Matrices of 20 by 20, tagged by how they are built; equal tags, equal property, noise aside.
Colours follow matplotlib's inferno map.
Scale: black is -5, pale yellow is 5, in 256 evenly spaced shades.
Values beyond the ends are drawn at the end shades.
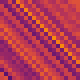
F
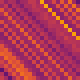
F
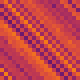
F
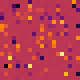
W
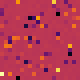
W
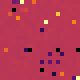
W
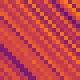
F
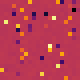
W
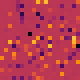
W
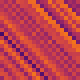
F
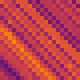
F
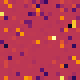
W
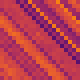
F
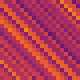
F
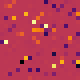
W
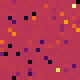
W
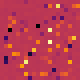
W
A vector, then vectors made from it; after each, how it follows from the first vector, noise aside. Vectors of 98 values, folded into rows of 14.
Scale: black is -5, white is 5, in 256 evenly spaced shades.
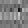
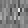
sign-scrambled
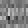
reversed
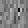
sign-scrambled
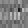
copied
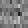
wrapped around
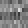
negated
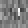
sign-scrambled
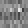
negated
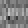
reversed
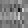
copied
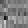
wrapped around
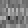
reversed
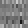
wrapped around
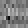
reversed
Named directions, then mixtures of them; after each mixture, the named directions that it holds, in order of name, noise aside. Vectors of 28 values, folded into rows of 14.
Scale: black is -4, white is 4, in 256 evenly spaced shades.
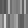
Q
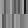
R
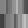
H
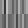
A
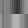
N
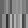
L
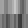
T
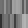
H, R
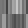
A, N, Q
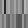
A, Q, T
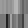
L, T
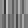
A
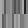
R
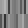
Q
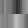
N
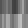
T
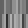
A, L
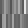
R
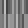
A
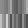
H, L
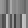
H, L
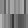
H, N, R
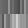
H, N, Q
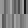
R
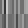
A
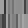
A, H, R
